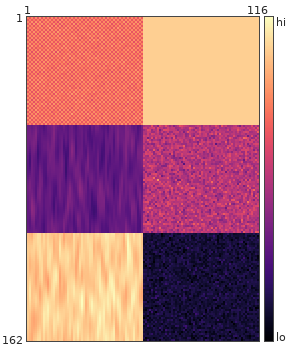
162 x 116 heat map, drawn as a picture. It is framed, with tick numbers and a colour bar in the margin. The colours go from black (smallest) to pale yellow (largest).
The table splits into 3 rows of 2 panels. Panel 1,1: high, checkered. Panel 1,2: very high, flat. Panel 2,1: low, streaked downward, faint in contrast. Panel 2,2: middling, fine-grained. Panel 3,1: very high, streaked downward, faint in contrast. Panel 3,2: very low, fine-grained, faint in contrast.
